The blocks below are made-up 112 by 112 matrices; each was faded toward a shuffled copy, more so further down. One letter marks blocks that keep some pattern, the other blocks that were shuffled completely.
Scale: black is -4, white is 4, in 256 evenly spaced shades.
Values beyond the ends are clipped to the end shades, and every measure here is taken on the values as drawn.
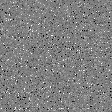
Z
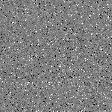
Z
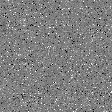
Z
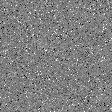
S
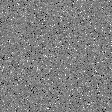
S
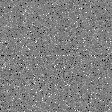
Z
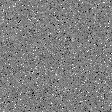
S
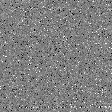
Z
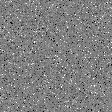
S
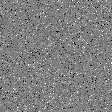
S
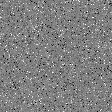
S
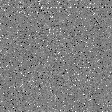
Z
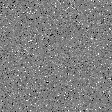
S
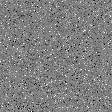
S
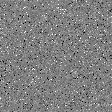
Z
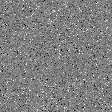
S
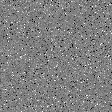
S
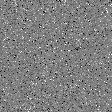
S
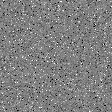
S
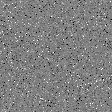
S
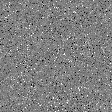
S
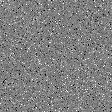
S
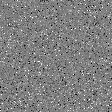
Z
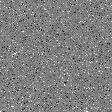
Z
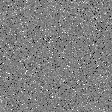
S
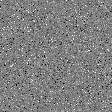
Z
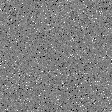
S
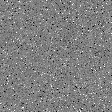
S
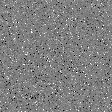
S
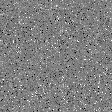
Z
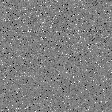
Z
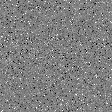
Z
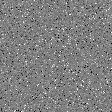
S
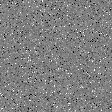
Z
